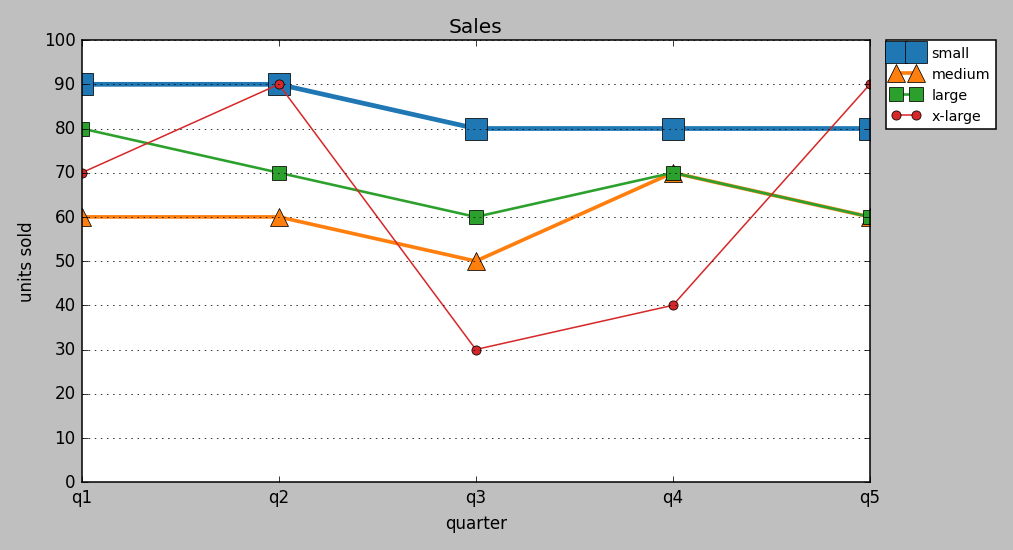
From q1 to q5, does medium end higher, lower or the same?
the same
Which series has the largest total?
small
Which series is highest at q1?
small
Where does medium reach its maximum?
q4
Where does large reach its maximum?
q1
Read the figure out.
Title: Sales
x-axis: quarter, ticks q1 q2 q3 q4 q5
y-axis: units sold, ticks 0 10 20 30 40 50 60 70 80 90 100
Legend: small, medium, large, x-large
Values:
small: 90 90 80 80 80
medium: 60 60 50 70 60
large: 80 70 60 70 60
x-large: 70 90 30 40 90
